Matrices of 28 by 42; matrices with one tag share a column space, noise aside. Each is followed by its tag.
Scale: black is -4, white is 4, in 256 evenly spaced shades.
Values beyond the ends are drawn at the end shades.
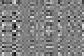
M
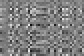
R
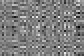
M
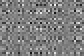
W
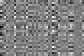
M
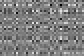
W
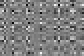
W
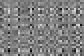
R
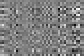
R
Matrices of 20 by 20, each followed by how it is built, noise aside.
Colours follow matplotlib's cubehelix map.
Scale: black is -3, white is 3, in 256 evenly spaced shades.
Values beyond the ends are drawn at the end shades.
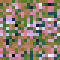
low rank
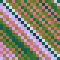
Toeplitz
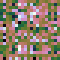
low rank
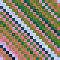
Toeplitz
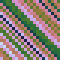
Toeplitz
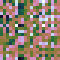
low rank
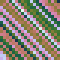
Toeplitz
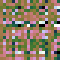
low rank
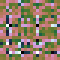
low rank
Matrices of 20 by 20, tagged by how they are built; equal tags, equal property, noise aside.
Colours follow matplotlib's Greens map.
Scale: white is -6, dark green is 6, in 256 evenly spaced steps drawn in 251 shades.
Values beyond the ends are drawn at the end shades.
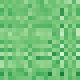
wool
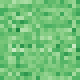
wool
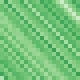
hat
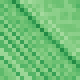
hat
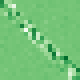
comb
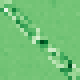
comb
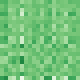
wool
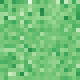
wool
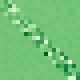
comb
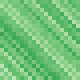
hat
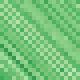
hat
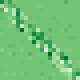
comb
